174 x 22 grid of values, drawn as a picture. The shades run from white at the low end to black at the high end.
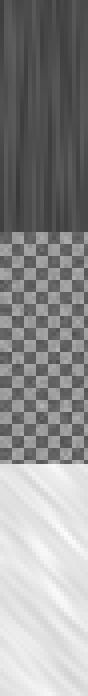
The table splits into 3 rows of 1 panel. Panel 1,1: high, streaked downward, faint in contrast. Panel 2,1: middling, checkered, strong in contrast. Panel 3,1: very low, slanting down to the right, faint in contrast.
